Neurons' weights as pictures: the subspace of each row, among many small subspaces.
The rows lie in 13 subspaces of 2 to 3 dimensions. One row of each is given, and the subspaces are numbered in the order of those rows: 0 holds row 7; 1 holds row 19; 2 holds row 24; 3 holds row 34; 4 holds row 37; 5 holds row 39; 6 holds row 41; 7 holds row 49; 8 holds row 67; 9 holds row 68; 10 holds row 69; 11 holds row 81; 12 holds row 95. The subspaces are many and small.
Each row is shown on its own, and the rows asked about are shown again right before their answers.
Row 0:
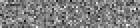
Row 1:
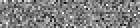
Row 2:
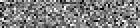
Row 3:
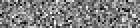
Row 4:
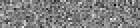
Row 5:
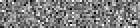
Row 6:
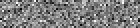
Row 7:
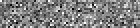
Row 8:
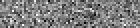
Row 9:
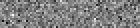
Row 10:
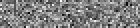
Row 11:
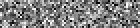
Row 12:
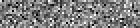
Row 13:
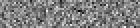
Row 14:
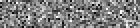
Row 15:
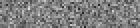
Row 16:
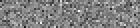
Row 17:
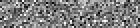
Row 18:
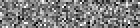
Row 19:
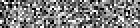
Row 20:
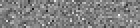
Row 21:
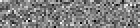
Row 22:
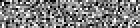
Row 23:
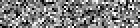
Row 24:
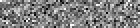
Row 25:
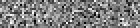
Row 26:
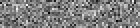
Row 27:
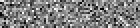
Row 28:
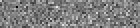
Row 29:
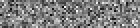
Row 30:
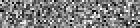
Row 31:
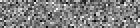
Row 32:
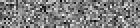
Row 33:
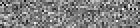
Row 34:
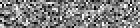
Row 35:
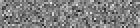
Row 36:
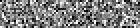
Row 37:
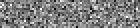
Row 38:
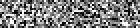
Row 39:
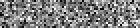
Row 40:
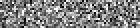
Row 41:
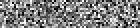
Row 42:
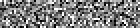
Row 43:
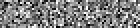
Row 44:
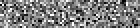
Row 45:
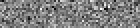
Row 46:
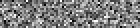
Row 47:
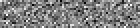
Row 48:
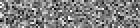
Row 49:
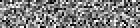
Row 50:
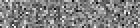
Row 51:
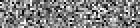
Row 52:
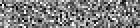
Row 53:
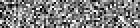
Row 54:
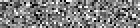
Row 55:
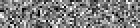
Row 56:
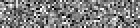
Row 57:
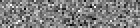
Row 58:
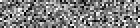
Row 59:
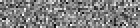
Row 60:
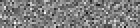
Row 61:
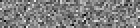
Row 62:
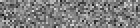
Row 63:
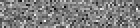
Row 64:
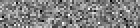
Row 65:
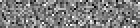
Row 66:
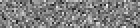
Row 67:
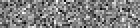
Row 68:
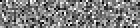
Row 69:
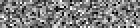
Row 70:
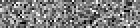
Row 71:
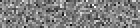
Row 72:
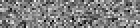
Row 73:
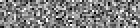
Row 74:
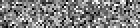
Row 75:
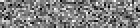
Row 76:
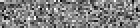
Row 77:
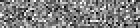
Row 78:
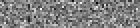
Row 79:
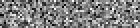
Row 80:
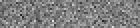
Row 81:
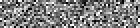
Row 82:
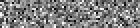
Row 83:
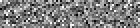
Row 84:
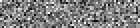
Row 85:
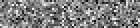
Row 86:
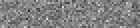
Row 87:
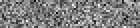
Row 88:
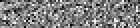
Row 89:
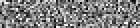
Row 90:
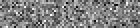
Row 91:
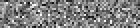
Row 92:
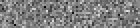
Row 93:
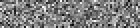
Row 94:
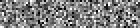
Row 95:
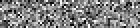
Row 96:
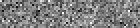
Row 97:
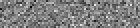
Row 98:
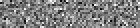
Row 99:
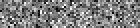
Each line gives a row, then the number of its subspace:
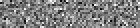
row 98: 7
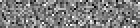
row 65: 9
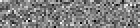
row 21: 2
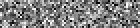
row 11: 12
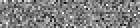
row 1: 8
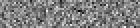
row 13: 10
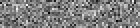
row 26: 3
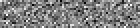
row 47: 2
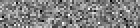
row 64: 10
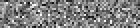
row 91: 8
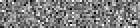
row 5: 9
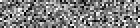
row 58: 11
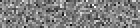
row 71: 6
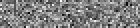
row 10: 1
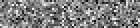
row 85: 3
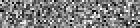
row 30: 6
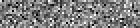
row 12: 0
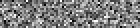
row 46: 4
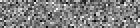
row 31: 11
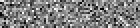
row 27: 12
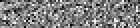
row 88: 2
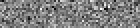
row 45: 4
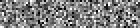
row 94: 9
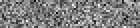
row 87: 9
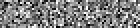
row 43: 8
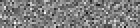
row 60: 2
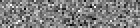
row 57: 0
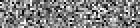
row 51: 6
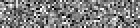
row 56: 1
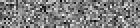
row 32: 1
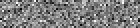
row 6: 11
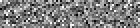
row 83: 2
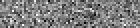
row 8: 0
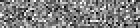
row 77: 11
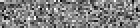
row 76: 4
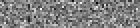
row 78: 4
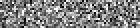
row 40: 6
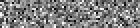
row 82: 12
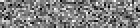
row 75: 4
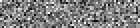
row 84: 11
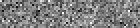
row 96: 0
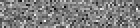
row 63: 5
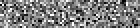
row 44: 3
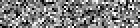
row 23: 3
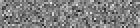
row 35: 2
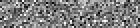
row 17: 11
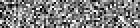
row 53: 1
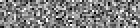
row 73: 9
